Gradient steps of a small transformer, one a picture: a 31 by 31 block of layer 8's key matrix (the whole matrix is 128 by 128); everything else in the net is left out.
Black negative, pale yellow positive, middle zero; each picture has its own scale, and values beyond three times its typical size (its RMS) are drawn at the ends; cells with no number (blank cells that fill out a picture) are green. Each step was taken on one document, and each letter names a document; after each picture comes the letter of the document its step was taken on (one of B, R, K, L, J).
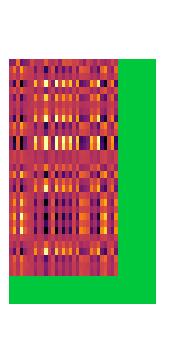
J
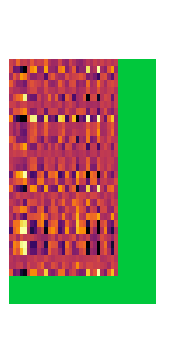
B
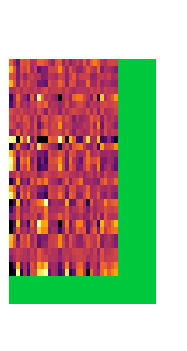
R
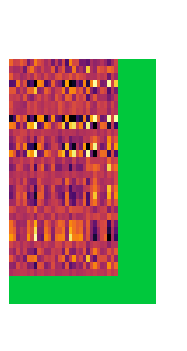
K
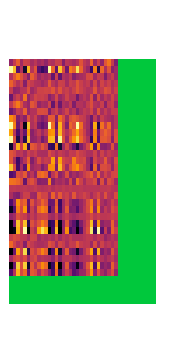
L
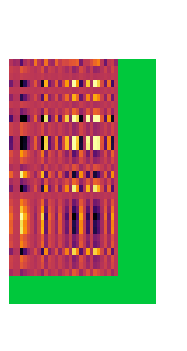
J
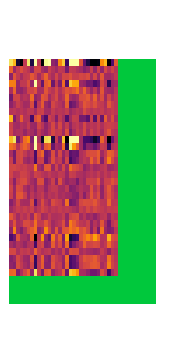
K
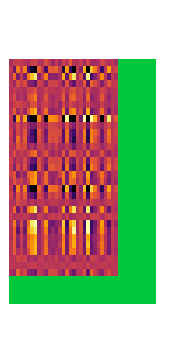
K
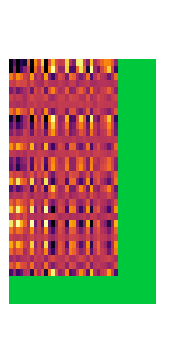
B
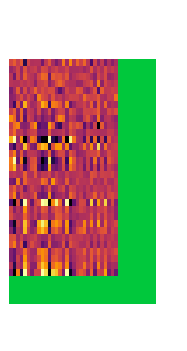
R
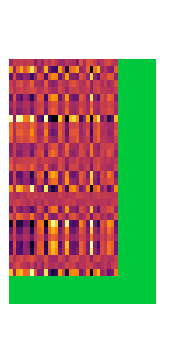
B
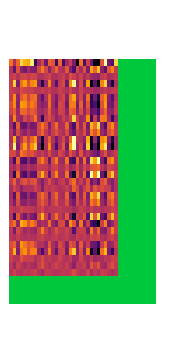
J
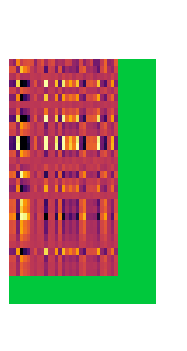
J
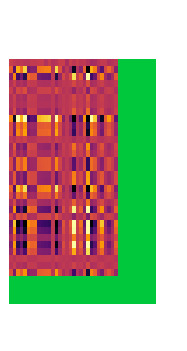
B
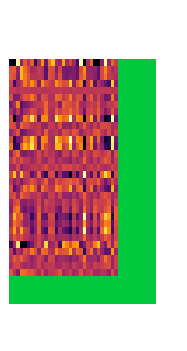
J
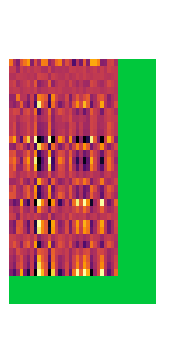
R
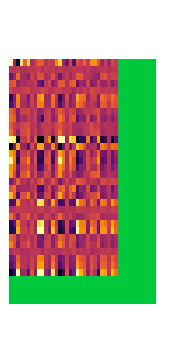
R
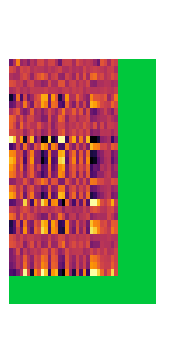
R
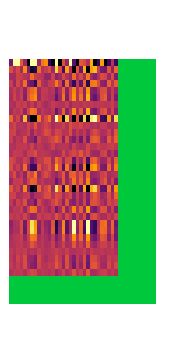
K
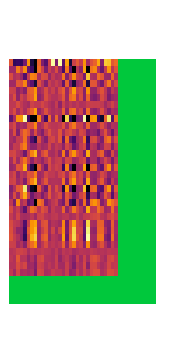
K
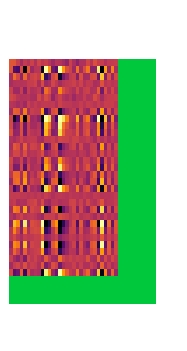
B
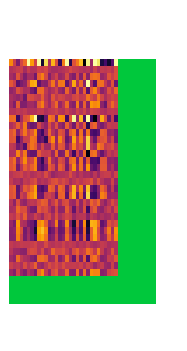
K
